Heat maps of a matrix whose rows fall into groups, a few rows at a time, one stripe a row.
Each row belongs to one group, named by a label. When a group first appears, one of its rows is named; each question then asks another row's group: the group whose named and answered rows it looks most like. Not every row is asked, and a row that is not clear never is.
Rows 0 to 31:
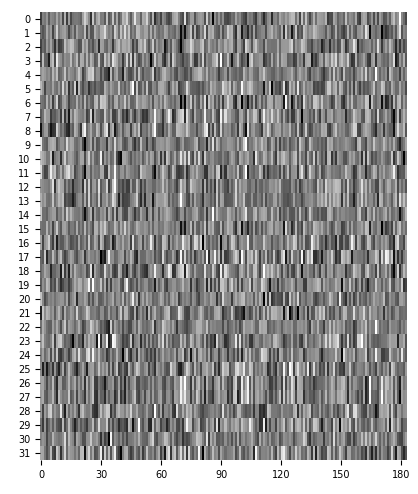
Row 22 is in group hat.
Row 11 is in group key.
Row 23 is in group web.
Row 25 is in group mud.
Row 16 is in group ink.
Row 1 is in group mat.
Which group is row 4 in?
hat
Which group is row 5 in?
mud
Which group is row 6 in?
mat
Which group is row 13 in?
web
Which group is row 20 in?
mud
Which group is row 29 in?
mud
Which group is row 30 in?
hat
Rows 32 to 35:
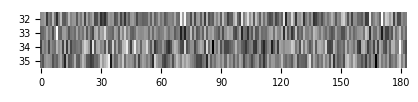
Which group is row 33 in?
mat
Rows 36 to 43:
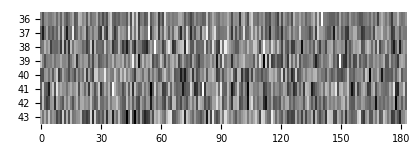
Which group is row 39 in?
mud
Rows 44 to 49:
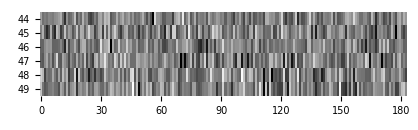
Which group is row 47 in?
mat
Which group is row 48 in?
mud
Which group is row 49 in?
mud
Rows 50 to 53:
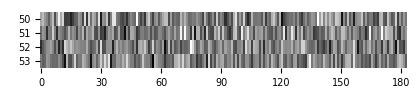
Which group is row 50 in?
web
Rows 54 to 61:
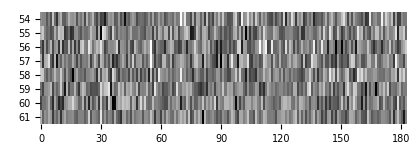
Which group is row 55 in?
web
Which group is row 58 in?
web
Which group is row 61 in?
ink
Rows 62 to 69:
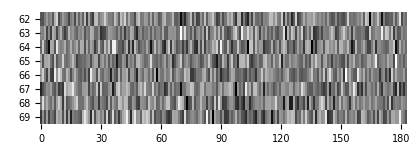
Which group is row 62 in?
mat
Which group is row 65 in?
ink
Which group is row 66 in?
web
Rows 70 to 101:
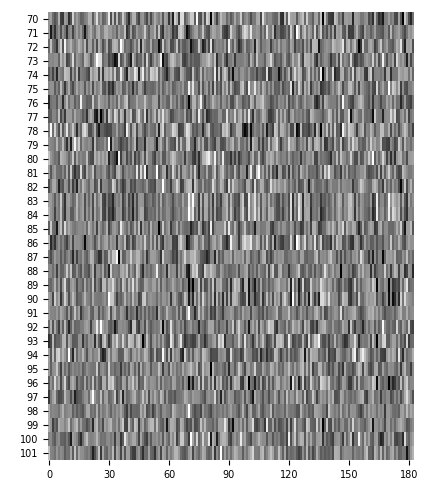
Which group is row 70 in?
ink
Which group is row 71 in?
mud
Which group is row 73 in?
hat
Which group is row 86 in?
mud
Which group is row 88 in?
web
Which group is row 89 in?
mat
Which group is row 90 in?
mat
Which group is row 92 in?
hat
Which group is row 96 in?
mat
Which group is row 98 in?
web
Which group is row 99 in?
key
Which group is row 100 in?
ink
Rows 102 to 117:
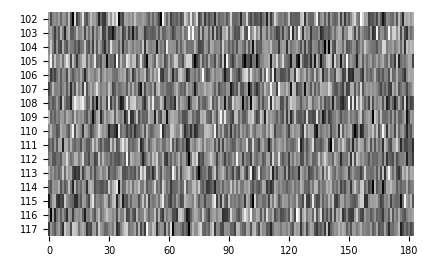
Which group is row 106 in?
mud
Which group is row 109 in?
key
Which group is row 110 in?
hat
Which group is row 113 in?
web
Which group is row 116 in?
mud
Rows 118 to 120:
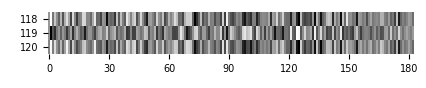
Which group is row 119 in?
mud
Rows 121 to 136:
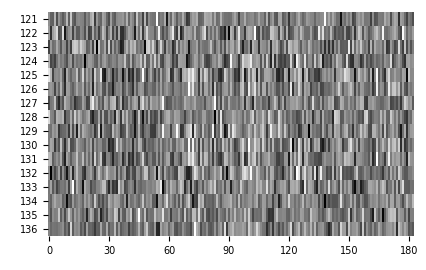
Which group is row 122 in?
ink
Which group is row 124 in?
mud
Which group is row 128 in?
key
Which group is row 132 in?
mud
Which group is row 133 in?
hat
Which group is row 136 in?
mud
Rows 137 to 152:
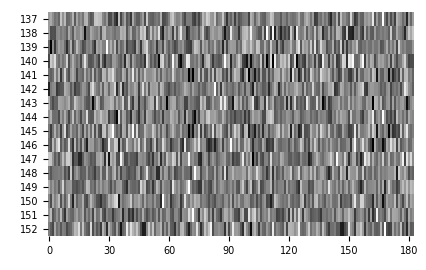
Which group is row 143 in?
key
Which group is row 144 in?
hat
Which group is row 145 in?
mat
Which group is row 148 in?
mud
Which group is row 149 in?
web
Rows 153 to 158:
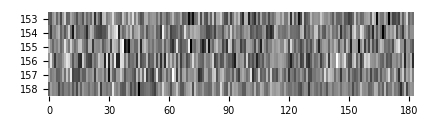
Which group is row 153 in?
mat
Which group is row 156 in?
web
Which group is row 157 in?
web
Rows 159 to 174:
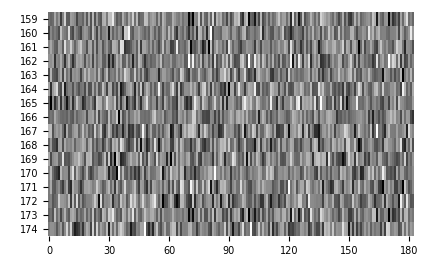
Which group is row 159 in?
mat
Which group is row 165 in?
mud
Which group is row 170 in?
hat
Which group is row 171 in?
ink
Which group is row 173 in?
mat
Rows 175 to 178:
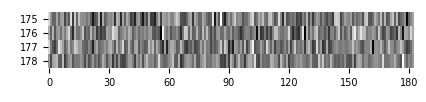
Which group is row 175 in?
key
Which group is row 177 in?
key
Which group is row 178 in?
ink
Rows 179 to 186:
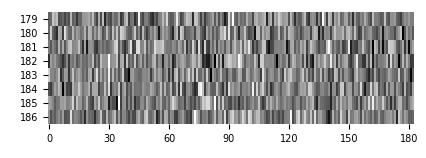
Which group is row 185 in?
hat
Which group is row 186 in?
mud
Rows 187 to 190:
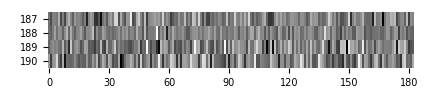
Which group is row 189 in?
mud
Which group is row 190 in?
ink
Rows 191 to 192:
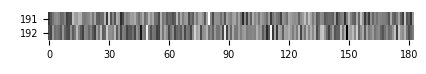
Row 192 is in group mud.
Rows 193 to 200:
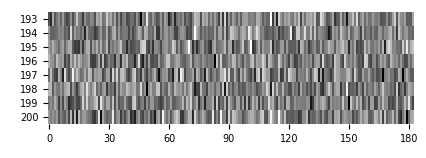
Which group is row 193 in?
mud
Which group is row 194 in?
mud
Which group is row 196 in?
key
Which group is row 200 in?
key
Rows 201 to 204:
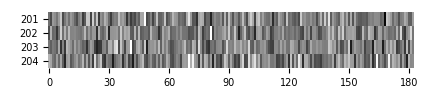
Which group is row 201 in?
web
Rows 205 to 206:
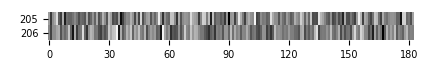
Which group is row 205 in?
ink
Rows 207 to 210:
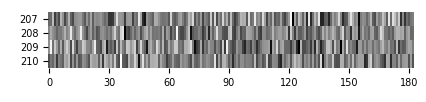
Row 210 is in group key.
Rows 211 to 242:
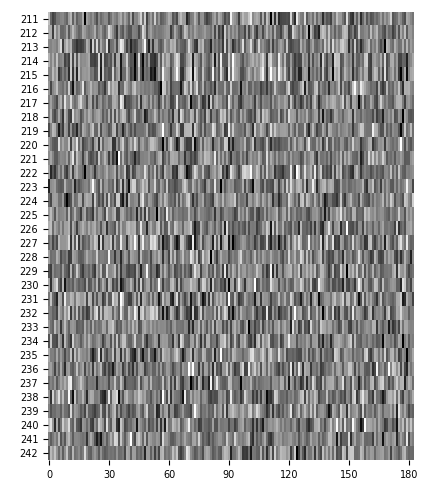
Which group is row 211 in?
mud
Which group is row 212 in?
mat
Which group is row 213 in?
web
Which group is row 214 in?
key
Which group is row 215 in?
key
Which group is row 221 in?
hat
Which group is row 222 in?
mud
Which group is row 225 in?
web
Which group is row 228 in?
ink
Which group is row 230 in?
ink
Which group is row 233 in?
mat
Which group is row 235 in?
key
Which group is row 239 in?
mud
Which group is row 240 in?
web
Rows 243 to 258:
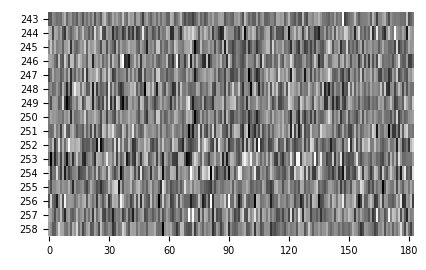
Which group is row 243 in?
mat
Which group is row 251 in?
mat
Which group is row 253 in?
mud
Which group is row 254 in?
ink
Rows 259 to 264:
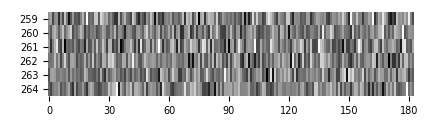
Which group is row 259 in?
hat
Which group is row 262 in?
mat
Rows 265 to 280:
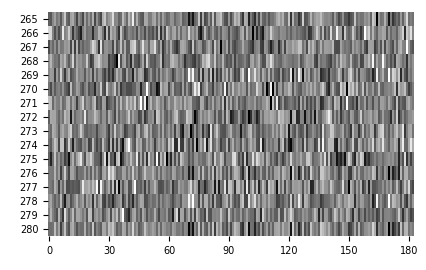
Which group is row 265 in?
mat
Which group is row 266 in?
web
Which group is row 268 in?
hat
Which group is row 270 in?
mud
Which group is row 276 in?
mat
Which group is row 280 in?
mat
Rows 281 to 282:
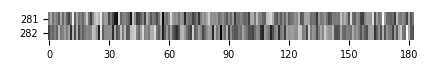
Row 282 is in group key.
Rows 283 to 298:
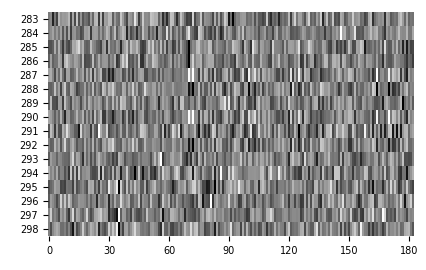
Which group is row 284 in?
web
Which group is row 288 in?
mat
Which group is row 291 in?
web
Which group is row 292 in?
mat
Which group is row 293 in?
hat
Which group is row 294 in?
key
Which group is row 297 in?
hat
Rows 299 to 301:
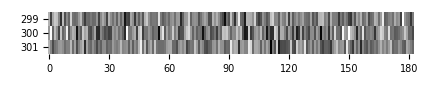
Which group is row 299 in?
ink
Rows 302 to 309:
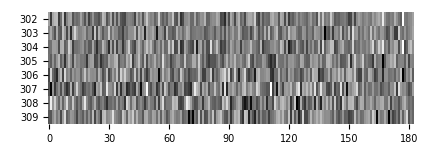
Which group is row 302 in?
ink
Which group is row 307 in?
mud
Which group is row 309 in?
mat
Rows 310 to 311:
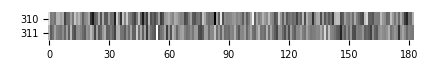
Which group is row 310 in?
key
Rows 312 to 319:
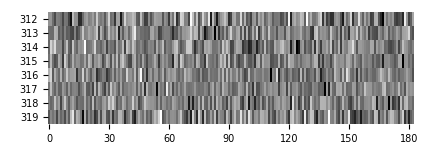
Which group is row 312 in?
ink
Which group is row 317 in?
web
